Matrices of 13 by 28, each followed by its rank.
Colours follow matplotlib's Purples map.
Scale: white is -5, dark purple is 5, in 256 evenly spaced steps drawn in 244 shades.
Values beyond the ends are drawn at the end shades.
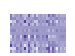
two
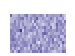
full rank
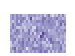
full rank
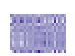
two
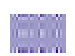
one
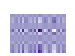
one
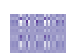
one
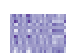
two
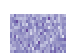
full rank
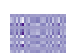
one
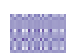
one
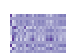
two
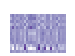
two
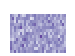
full rank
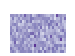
full rank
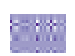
one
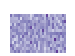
full rank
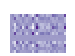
two
